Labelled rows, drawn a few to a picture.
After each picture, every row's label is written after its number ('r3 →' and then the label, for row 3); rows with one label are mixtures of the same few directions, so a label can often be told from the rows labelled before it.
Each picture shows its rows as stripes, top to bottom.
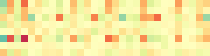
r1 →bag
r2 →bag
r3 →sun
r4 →bag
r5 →sun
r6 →bag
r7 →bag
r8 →bag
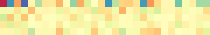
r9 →bag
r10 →sun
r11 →bag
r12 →bag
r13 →sun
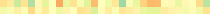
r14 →sun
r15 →sun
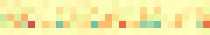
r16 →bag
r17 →sun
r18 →bag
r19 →sun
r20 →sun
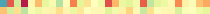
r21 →bag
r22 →bag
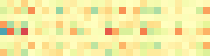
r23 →bag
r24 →sun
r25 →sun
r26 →bag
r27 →bag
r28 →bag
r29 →sun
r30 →bag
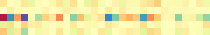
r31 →sun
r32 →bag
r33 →bag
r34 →bag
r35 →bag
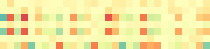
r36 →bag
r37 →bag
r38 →bag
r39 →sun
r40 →bag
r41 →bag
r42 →sun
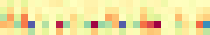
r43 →bag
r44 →bag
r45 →bag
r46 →sun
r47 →sun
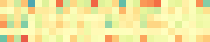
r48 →sun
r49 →sun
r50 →bag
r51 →bag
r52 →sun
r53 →bag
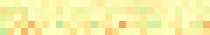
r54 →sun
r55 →bag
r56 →bag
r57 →sun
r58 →bag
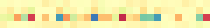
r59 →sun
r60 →sun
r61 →sun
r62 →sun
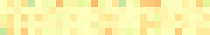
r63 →sun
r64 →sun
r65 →bag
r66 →sun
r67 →bag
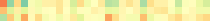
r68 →bag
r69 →bag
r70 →bag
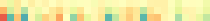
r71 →bag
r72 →bag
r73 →bag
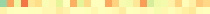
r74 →bag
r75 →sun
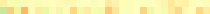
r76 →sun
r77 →bag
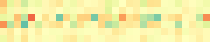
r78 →bag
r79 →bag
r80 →sun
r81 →bag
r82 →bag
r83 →bag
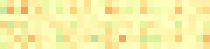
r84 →bag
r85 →bag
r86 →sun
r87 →bag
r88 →bag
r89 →sun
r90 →bag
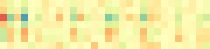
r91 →bag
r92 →bag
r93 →bag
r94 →bag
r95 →bag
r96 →bag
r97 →sun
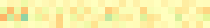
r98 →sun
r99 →bag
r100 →bag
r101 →sun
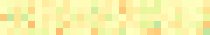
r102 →sun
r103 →sun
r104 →bag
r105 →sun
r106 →sun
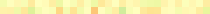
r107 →sun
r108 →sun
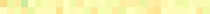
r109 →bag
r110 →sun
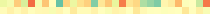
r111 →sun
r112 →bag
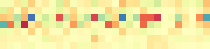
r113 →sun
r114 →bag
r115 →sun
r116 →bag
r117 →sun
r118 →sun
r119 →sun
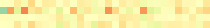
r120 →sun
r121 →bag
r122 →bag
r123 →sun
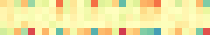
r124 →sun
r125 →sun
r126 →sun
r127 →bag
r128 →sun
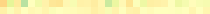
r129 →bag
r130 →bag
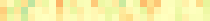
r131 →sun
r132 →bag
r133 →bag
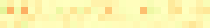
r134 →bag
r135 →bag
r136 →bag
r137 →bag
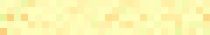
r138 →sun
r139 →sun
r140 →bag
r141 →sun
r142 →bag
